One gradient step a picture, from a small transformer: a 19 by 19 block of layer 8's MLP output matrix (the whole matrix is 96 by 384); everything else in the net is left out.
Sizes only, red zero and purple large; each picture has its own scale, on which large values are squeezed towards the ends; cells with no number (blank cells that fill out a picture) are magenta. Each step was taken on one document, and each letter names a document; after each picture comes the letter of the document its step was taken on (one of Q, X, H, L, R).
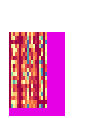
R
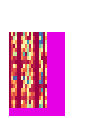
R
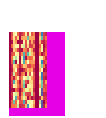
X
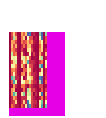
R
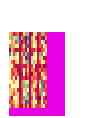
X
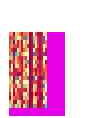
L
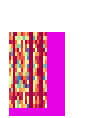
L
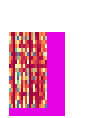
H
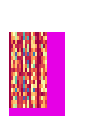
X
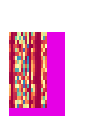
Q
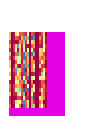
Q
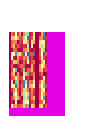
X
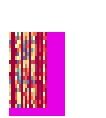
Q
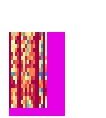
R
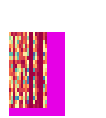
L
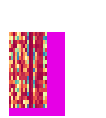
L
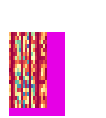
Q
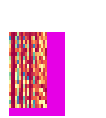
H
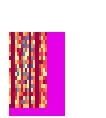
Q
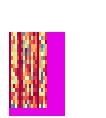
X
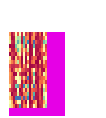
H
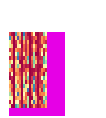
H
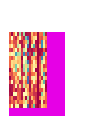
X
